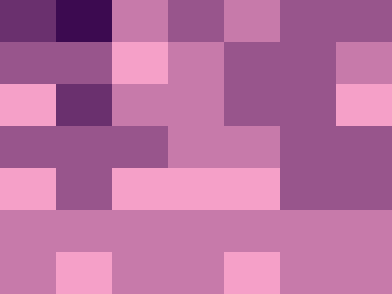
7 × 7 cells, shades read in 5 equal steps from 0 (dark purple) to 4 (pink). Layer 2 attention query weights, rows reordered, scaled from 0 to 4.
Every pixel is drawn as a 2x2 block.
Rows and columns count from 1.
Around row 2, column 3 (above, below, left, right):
3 3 2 3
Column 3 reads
3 4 3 2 4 3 3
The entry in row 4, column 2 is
2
